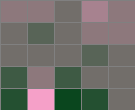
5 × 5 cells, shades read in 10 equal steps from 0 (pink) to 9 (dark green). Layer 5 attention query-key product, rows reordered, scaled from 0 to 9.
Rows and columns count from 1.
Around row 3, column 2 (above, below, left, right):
6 4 5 5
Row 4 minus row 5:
-1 4 -2 -3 0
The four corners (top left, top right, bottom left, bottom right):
4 4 8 5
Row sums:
20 24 26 28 30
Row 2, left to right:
5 6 5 4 4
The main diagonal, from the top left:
4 6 5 5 5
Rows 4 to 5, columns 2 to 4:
4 7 5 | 0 9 8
